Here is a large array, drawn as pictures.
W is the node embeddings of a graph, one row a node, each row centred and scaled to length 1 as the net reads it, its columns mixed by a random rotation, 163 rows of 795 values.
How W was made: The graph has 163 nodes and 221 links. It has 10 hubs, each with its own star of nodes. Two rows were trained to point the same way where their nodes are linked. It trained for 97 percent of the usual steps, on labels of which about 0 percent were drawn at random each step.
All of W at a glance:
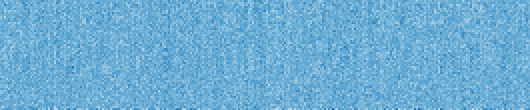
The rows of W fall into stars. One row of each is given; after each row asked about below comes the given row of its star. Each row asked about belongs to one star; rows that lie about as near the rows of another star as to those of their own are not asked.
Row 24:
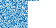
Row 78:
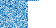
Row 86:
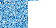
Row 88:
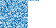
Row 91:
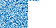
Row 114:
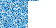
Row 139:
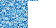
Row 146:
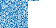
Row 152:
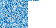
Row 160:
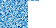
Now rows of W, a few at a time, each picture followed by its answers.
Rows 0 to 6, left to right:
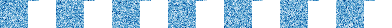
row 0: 78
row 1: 24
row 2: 88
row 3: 78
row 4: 78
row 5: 91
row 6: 152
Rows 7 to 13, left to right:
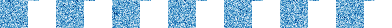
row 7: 152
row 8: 152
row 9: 88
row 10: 152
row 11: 78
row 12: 152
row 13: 78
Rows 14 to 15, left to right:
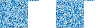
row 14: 139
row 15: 24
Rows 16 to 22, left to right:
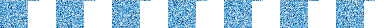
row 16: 146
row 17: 88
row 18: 139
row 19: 88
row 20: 78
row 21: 160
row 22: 139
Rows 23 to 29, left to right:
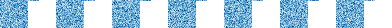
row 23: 114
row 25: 24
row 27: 114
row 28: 139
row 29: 78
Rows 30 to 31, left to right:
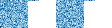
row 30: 78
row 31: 114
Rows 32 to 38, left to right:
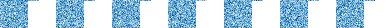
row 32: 114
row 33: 78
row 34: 146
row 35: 88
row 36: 139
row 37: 152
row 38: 88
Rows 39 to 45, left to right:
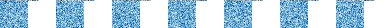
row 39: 139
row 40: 24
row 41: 160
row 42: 146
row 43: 78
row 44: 114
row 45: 146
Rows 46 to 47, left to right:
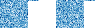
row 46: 139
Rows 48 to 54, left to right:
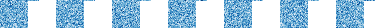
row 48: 152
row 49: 91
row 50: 86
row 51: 152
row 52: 160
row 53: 114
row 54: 146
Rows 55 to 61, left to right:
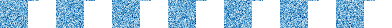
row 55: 160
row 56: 91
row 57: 152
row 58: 160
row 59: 88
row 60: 24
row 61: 146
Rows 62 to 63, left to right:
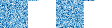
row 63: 24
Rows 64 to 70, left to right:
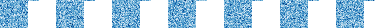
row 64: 152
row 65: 146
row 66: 86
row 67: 88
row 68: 88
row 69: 24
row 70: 24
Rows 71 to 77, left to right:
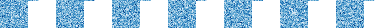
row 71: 78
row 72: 160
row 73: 114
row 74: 86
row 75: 152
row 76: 86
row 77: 86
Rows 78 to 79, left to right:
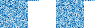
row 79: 78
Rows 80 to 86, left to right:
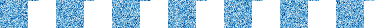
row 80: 24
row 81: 86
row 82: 160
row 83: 146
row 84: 114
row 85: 88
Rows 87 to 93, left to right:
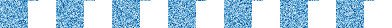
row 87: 160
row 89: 160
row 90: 139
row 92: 78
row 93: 86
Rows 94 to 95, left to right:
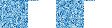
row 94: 114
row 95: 88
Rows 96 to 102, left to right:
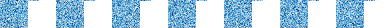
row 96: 152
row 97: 146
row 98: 78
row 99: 88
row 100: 91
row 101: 88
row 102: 91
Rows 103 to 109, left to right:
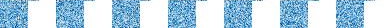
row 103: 146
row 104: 78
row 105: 78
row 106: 152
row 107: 91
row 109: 91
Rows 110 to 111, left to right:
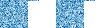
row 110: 78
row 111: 139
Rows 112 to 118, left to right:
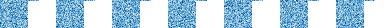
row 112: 146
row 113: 78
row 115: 146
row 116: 78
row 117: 152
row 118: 160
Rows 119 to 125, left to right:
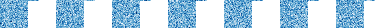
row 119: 146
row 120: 152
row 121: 139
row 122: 160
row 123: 160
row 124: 139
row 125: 88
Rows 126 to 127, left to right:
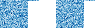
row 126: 24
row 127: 91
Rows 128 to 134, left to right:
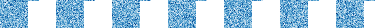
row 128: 160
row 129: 24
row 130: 91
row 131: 86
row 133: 152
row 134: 146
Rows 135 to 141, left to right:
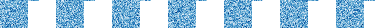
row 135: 114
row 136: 114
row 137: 152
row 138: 114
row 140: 160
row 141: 24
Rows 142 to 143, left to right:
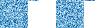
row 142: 91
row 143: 146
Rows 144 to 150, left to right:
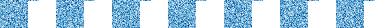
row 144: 91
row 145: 152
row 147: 91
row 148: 152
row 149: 24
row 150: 160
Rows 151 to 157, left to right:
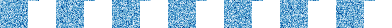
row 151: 91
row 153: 78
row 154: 160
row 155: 146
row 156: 152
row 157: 146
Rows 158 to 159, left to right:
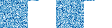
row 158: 88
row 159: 24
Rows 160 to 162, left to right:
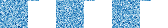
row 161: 86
